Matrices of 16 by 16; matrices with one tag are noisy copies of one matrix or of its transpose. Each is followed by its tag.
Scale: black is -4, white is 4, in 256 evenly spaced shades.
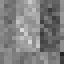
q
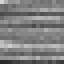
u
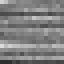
u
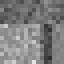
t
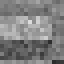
q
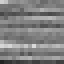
u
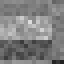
q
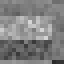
q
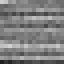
u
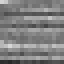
u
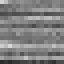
u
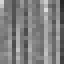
u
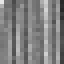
u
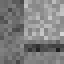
t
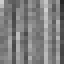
u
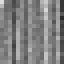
u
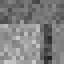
t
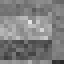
q
